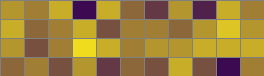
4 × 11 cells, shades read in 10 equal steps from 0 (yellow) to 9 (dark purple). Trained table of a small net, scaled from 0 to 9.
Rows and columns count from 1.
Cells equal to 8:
1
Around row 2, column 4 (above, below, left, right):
9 0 4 6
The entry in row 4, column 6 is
5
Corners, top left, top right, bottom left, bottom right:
3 4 5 4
